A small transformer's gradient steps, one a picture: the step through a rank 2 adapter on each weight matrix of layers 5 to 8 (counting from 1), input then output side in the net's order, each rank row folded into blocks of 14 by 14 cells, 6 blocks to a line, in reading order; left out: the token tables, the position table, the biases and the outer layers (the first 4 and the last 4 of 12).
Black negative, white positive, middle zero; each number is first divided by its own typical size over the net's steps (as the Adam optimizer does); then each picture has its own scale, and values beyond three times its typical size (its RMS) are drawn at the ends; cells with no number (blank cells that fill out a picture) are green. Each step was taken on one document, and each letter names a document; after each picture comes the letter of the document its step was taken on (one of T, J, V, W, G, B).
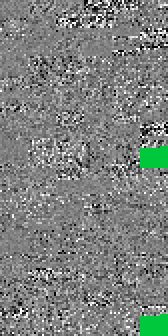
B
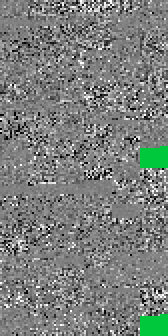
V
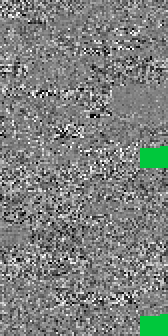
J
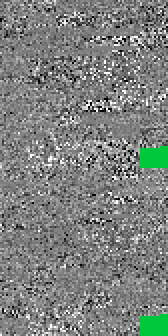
B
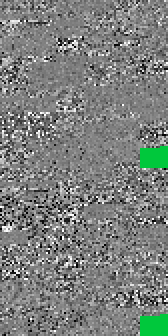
J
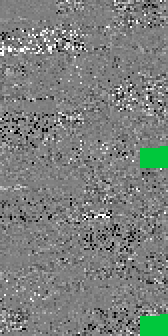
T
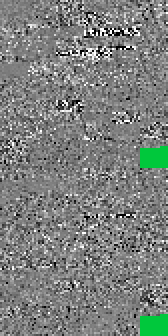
B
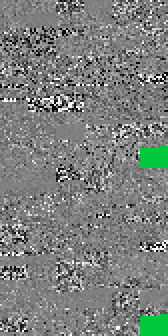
V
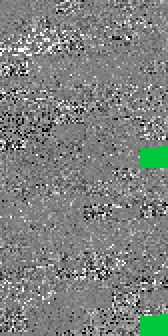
T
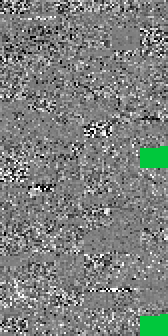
V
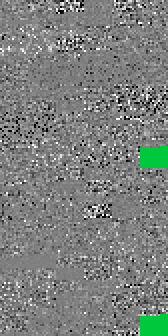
T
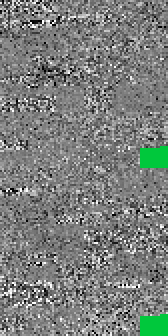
B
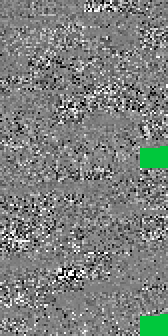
V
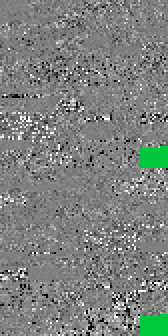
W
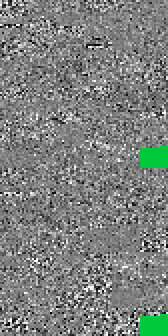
V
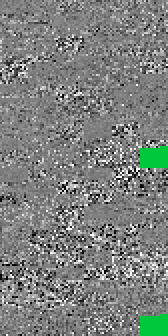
J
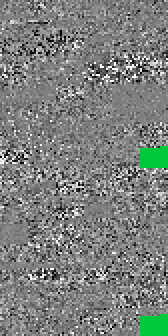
J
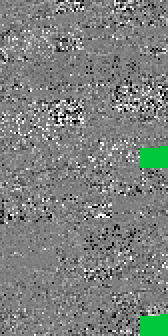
T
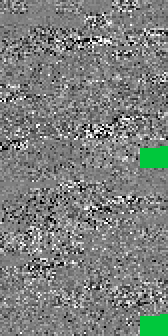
V
